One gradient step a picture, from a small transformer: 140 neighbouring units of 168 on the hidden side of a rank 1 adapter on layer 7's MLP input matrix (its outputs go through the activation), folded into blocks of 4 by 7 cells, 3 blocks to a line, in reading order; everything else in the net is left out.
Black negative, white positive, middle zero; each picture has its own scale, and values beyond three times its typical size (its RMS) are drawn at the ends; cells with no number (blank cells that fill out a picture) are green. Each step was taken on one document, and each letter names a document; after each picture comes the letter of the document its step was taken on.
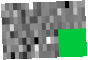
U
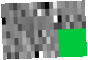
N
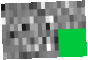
U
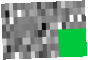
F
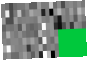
F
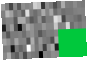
N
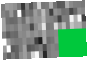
F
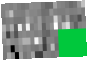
N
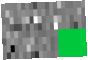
N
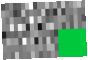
U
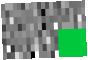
F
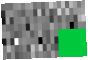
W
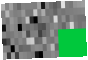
N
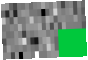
U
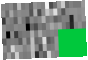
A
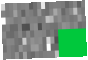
U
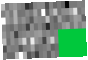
U
